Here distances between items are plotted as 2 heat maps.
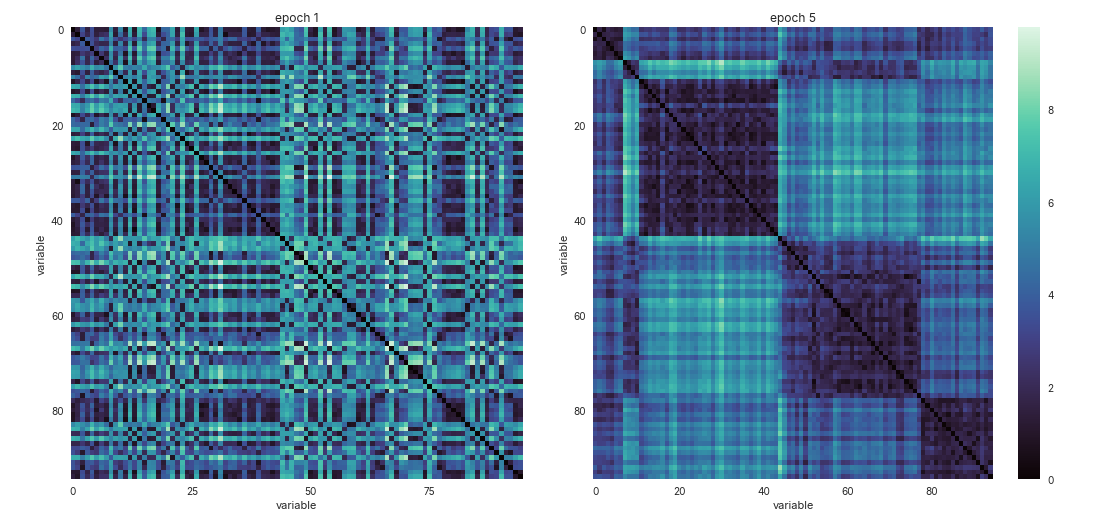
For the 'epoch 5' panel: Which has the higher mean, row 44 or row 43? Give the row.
44
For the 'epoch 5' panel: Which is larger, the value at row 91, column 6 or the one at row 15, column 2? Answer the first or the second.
the first
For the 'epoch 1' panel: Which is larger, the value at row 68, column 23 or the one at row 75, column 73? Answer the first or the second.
the first
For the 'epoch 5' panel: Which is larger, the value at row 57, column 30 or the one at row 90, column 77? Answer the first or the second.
the first
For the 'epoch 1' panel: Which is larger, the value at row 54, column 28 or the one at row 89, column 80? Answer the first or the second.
the first
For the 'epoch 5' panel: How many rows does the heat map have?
95
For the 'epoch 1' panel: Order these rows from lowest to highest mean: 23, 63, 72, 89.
63, 89, 72, 23
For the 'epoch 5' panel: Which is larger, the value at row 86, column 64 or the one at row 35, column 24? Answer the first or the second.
the first
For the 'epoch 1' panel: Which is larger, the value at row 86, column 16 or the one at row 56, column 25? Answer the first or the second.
the second
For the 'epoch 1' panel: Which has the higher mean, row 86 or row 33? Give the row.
86
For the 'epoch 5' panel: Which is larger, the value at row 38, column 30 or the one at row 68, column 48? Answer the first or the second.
the second
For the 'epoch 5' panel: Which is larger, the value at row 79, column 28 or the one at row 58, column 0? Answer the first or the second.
the second
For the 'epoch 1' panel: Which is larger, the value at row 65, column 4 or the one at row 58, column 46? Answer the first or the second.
the first
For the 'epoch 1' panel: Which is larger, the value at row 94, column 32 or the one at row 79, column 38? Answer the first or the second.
the second
